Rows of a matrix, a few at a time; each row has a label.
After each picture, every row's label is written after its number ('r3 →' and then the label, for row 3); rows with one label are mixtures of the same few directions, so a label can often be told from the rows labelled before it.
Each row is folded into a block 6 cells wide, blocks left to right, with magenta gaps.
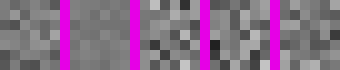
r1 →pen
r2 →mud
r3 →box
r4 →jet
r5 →pen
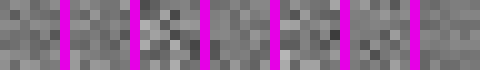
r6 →pen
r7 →pen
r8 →mud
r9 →jet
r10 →pen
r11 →box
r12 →pen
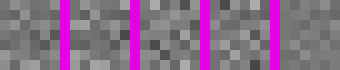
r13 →pen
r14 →pen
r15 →box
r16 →box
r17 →box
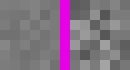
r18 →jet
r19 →mud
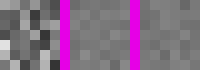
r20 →jet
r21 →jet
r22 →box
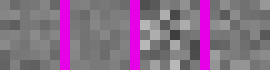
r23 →pen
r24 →jet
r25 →mud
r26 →pen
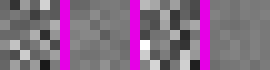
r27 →box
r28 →mud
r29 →jet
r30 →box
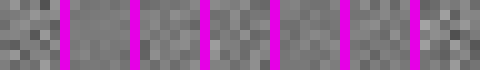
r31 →box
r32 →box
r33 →jet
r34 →jet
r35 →mud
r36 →box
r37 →mud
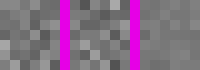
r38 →jet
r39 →box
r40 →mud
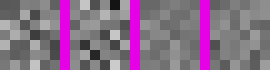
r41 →mud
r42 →box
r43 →mud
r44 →jet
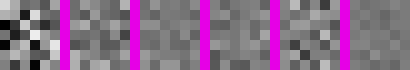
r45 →mud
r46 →pen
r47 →pen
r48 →pen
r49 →box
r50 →box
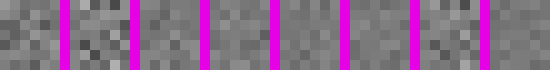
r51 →mud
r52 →box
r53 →mud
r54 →pen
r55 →box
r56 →jet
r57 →box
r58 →box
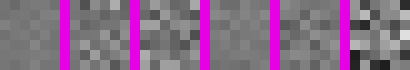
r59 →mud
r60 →box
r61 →pen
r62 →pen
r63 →mud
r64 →pen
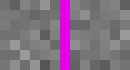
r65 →box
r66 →pen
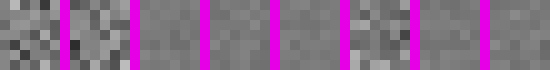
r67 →box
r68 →jet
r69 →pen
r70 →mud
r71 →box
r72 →pen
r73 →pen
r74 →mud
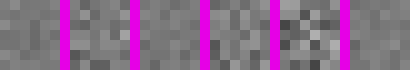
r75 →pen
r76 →pen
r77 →jet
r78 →jet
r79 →mud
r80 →jet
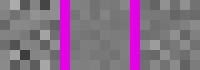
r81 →box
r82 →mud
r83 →box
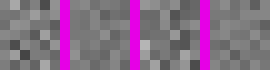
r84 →box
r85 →jet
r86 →jet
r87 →box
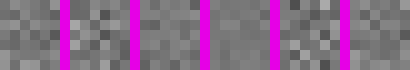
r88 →pen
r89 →mud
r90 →pen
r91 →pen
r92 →box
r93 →pen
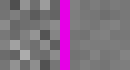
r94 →box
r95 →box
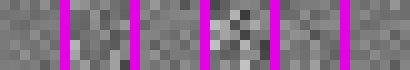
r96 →box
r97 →jet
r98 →box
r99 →mud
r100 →mud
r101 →box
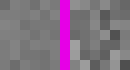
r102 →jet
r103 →jet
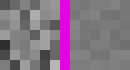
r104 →jet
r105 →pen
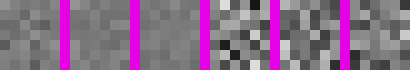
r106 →mud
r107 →jet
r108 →pen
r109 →box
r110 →jet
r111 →pen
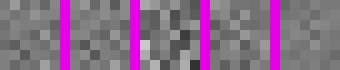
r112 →box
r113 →box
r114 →jet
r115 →mud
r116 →mud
